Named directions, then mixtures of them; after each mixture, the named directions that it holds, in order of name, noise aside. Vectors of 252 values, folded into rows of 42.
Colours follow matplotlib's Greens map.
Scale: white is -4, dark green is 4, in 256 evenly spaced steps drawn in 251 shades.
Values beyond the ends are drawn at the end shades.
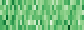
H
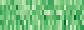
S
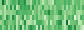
H, S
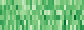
S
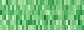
H, S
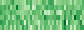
S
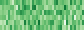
H, S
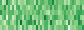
H, S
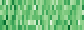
H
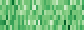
H, S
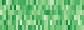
H, S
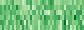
S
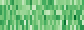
S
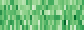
S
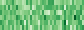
S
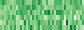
S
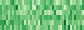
H, S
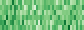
H, S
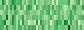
H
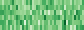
S
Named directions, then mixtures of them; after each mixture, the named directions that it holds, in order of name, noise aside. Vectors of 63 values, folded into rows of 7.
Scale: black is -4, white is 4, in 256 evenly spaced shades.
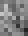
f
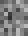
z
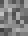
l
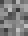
l, z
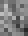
f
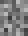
f, z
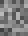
l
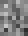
f, z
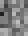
f, l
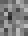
z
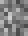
z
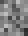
f, z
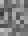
l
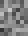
l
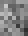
f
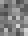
f, z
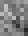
f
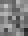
f, z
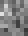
f, l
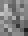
f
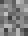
f, z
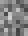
z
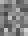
f, z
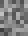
l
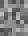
l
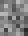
f, z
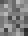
f, z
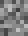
l, z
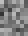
l
